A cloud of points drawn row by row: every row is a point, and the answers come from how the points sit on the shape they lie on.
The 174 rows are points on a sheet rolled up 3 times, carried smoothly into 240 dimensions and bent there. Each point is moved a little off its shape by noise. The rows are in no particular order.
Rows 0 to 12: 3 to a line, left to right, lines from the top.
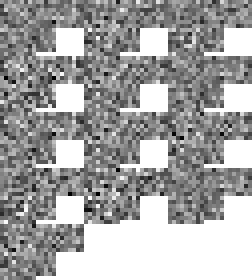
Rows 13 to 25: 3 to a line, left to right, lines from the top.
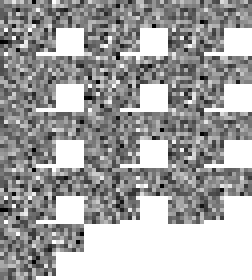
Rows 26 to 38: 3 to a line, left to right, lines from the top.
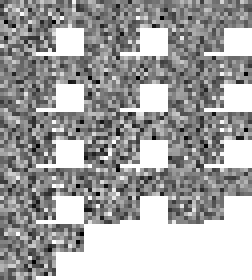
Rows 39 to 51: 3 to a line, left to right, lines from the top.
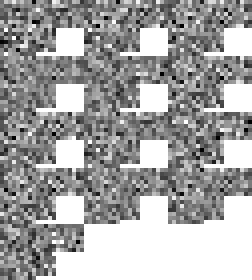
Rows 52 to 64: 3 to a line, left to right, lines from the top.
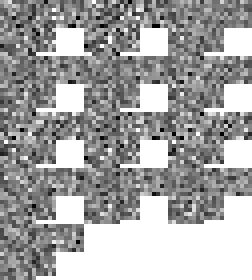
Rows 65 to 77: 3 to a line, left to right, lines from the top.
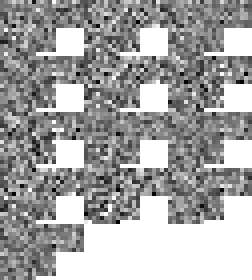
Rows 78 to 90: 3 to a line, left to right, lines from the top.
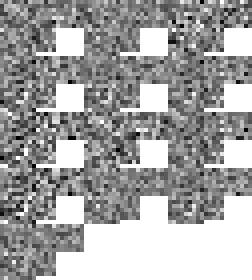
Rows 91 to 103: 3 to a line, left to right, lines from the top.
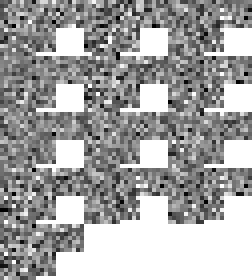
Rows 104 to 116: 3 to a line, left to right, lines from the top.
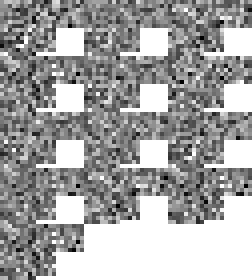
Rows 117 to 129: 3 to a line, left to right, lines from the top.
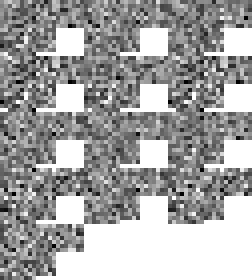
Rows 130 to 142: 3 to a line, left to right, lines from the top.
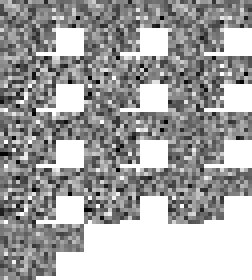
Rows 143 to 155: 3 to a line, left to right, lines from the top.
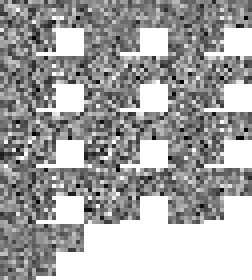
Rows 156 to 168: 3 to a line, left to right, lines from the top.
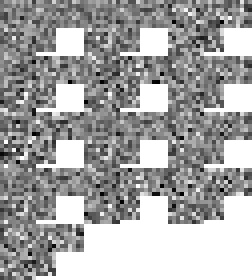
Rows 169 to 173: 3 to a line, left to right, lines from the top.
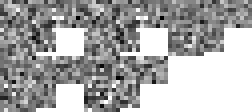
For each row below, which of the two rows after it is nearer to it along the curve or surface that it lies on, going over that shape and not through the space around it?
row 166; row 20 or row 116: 116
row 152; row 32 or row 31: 32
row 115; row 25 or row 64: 25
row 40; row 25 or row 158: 158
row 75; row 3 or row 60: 60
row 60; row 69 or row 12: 69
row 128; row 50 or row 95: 95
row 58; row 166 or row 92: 92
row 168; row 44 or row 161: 44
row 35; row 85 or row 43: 85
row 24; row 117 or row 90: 90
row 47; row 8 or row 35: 35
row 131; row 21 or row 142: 142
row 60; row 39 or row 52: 39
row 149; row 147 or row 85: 147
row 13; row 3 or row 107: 3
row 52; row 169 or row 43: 169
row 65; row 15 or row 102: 15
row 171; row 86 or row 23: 86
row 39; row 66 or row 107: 66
